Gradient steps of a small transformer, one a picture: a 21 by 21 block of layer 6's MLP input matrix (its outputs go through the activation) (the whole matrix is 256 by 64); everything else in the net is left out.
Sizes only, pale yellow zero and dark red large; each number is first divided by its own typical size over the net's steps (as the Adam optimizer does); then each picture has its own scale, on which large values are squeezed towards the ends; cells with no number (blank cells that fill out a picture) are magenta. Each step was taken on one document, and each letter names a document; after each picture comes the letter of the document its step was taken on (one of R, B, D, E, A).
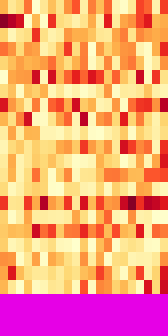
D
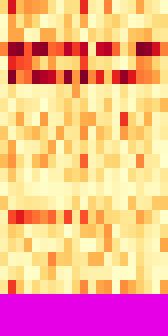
D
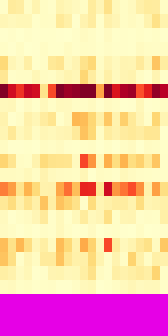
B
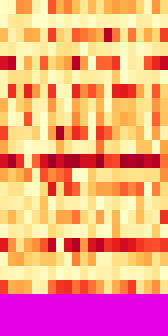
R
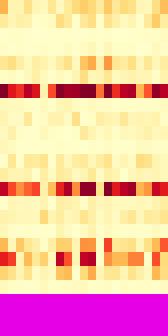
B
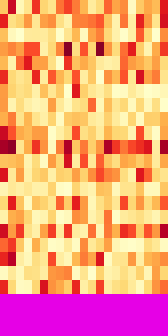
D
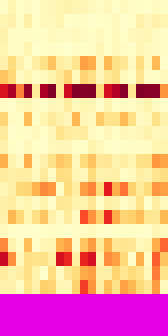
B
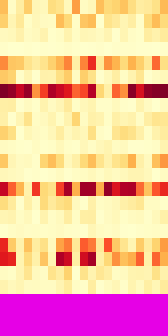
B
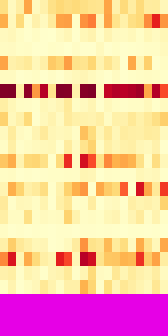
B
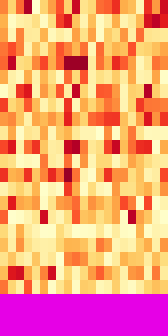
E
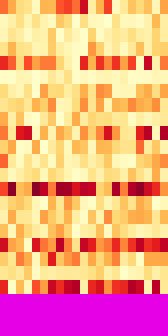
R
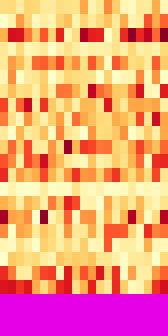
E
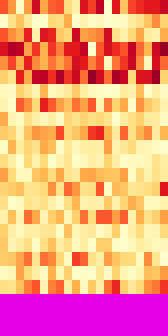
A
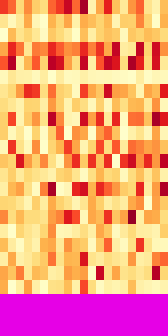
E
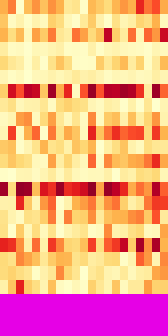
R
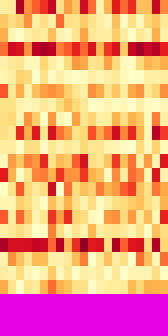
R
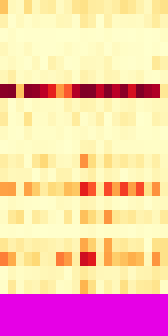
B
